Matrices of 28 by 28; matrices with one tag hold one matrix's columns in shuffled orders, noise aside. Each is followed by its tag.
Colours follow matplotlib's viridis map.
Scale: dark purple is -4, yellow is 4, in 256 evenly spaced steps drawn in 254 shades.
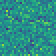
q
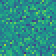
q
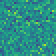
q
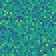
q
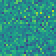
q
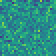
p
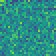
p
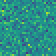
q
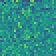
p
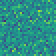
q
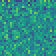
p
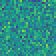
p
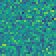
q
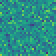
q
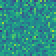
p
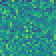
p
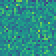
p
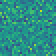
q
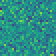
q
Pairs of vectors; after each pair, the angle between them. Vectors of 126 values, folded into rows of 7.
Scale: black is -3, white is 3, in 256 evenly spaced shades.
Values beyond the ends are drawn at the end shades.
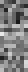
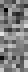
nearly parallel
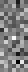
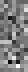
partly aligned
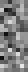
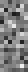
partly aligned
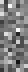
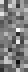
nearly parallel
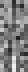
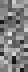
partly opposed
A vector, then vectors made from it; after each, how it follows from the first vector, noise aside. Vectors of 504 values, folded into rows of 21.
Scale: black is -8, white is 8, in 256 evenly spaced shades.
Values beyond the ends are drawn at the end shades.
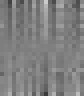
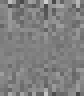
sign-scrambled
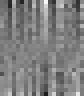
scaled up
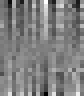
scaled up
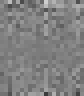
sign-scrambled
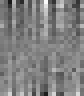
scaled up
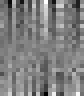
scaled up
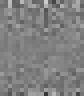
sign-scrambled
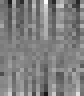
scaled up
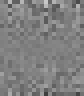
sign-scrambled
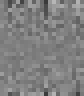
sign-scrambled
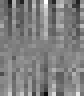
scaled up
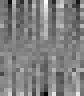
scaled up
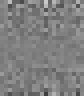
sign-scrambled
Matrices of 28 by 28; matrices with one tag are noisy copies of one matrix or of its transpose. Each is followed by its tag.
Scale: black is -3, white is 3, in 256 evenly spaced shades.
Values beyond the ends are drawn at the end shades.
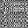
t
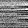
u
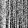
u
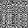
t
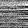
u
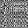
t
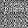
t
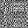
t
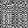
t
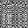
t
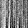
u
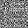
t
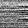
u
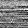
u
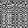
t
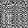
t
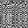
t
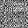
t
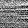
u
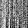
u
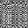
t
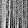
u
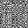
t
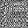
t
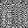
t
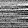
u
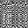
t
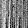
u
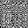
t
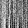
u
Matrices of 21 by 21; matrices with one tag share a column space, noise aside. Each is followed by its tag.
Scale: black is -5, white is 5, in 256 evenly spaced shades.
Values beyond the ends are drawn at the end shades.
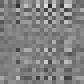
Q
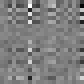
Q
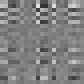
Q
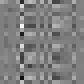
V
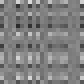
V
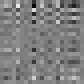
Q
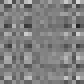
V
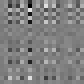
Q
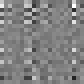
Q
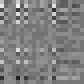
Q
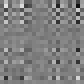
Q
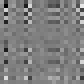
Q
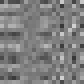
V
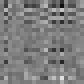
Q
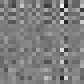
Q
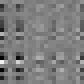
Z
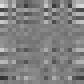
Q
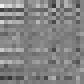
Q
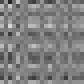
V
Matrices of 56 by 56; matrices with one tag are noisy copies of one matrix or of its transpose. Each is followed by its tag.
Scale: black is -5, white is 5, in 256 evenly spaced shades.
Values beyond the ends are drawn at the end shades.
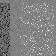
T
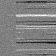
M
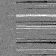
M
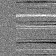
M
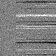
M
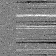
M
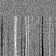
M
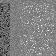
T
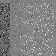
T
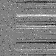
M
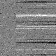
M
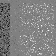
T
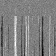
M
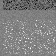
T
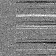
M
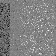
T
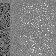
T
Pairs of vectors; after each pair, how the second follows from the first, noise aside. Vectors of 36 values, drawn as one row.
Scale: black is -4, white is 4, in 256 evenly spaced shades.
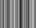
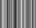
reversed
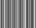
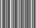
reversed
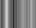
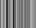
sign-scrambled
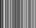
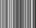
reversed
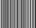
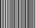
reversed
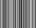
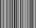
reversed
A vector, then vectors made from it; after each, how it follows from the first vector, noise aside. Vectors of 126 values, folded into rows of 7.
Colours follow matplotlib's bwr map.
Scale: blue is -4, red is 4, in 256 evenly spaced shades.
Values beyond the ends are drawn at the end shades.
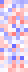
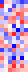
scaled up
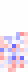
partly zeroed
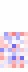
partly zeroed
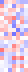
sign-scrambled
